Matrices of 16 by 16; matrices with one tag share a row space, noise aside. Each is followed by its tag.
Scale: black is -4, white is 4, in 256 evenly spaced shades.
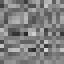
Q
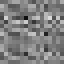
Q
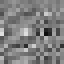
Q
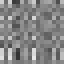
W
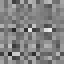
W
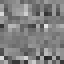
Q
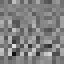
W
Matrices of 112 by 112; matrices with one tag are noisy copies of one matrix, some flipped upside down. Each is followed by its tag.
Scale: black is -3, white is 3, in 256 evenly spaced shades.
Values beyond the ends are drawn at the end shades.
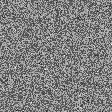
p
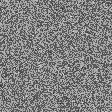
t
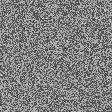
t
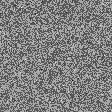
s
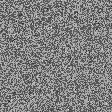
p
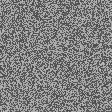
t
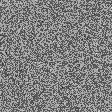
t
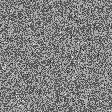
p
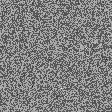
t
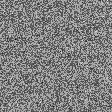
p
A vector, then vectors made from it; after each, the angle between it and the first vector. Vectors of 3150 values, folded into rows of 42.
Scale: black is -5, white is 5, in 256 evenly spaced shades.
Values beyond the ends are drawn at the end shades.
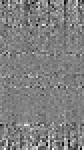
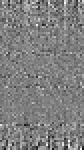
nearly opposite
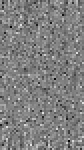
partly aligned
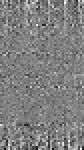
nearly opposite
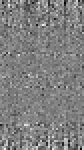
nearly parallel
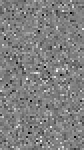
orthogonal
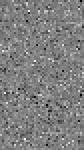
orthogonal
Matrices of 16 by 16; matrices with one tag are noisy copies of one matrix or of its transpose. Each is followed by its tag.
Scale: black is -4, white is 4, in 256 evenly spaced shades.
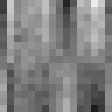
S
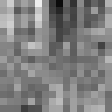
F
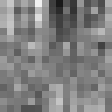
F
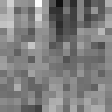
F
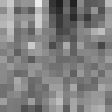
F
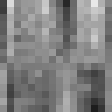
S
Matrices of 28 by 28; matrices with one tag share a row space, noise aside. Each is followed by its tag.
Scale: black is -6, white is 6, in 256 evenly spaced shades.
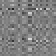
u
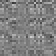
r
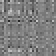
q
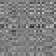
r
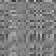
r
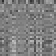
r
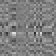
r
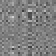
u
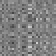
u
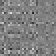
q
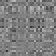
r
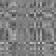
r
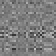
r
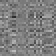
r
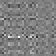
q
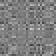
r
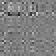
q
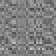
r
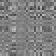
r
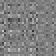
q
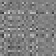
q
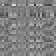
r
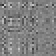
q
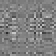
r
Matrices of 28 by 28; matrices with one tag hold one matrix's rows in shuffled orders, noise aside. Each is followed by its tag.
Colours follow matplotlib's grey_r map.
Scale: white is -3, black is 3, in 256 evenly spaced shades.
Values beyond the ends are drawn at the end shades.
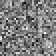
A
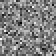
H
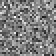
H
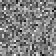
H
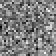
A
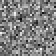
H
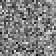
A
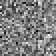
A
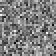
H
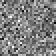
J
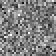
J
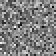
H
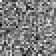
A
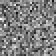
H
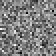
H
